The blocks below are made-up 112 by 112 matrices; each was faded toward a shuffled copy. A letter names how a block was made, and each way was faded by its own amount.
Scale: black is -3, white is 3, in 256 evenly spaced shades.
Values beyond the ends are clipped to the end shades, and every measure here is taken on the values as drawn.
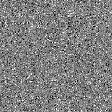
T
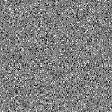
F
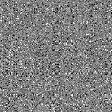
F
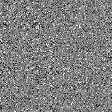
T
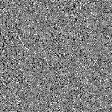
T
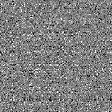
F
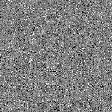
T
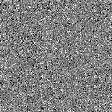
T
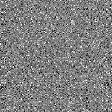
F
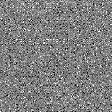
F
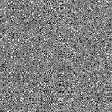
F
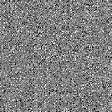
F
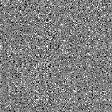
F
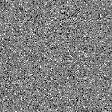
T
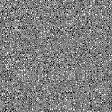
F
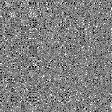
F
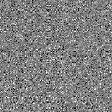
F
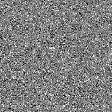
T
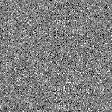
T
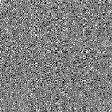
F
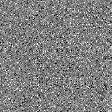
T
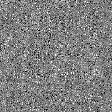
T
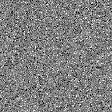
T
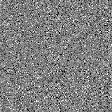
T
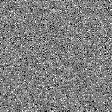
T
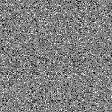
T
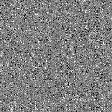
T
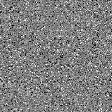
T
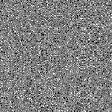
F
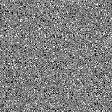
T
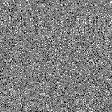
T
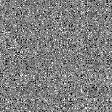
F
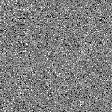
T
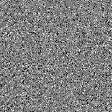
T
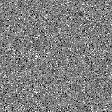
T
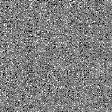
T
